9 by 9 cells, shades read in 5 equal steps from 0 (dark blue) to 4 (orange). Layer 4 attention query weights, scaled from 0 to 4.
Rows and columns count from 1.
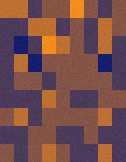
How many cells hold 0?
3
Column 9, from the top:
2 2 1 1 1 2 1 1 1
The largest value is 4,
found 2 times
